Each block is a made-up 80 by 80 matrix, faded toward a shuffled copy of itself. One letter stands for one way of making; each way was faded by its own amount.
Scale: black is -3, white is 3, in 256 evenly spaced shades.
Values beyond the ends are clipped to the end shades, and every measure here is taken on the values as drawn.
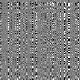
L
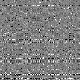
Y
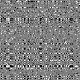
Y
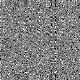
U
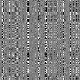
L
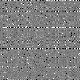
Y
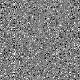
U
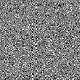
U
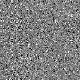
U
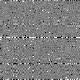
Y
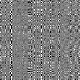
L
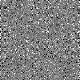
U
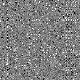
U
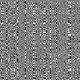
L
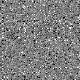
U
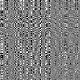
L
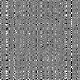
L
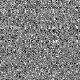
U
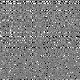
Y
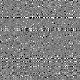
Y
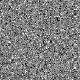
U
